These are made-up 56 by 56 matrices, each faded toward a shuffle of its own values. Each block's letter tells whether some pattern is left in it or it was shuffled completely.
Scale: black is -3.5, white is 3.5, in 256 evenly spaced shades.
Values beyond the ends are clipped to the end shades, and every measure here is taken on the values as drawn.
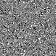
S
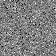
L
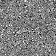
S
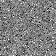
S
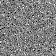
L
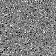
S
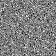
L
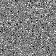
L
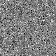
L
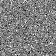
L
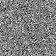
L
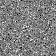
L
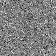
L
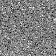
S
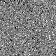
L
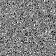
S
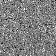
L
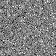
L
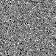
S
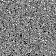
L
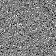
S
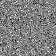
L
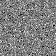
L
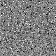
S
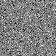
L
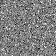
S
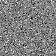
S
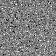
L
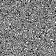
L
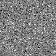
S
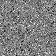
S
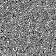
S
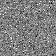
L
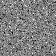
L
